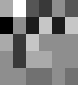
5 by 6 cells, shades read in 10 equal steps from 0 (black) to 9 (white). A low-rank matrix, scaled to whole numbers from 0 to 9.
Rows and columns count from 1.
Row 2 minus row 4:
-5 3 -5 1 -4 2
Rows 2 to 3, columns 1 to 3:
0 5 1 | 6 2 7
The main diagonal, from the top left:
6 5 7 6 5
